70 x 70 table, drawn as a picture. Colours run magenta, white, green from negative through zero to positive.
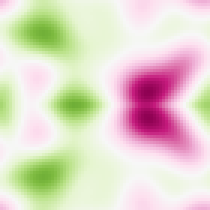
It is mirror symmetric from top to bottom. The texture varies smoothly and slowly. The middle right is the ninth with the lowest average. There are no lone odd cells.
